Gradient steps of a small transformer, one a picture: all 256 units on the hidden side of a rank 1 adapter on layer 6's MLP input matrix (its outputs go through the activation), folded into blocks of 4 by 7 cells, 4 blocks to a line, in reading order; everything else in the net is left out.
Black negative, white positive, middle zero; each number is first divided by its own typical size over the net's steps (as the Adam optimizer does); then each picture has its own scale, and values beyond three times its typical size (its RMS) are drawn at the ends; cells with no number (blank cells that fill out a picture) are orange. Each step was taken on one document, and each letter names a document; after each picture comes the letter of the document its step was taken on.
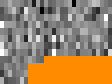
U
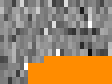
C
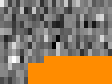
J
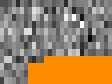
J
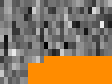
J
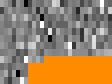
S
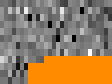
C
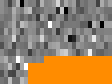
C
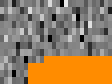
S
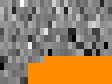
C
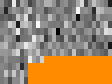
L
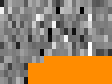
S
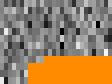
J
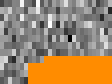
S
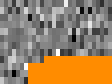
C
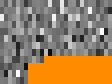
S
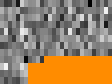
J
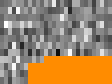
L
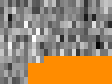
L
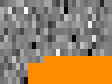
C
